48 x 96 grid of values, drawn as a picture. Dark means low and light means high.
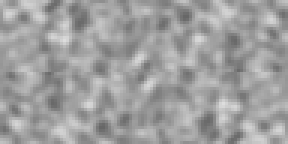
It looks the same turned upside down. The texture is blotchy. Overall the values sit about 60% of the way up the scale. There is no overall slope. No single row or column stands out from its neighbours.
